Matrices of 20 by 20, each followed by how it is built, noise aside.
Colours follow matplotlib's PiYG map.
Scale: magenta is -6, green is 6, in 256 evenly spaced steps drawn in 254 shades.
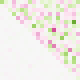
upper triangular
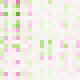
low rank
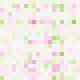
low rank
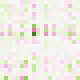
low rank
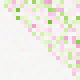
upper triangular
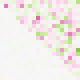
upper triangular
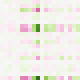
low rank
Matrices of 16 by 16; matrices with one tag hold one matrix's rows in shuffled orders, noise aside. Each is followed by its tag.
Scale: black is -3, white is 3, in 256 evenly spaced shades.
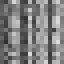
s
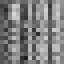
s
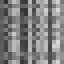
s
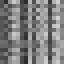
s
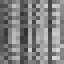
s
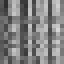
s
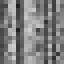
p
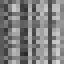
s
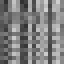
s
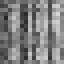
s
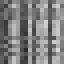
s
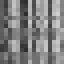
s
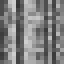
p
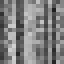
p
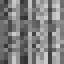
s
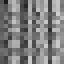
s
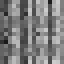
s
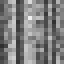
p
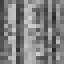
p
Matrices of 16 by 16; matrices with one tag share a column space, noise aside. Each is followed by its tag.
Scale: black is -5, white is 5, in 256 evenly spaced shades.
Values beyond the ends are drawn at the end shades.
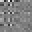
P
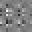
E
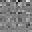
P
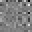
P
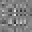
E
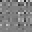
P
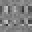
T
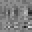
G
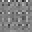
P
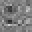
T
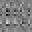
E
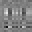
G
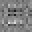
E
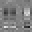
G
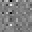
P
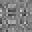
E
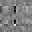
T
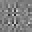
E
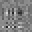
G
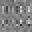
T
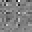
P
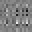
E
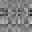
E
